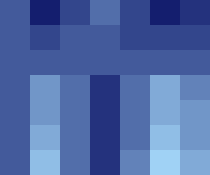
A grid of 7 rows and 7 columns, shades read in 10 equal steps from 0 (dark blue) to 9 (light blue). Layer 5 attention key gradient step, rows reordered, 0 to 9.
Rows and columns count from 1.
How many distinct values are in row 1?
5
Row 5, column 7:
6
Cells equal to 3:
15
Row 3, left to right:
3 3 3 3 3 3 3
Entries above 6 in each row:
0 0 0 1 1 2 3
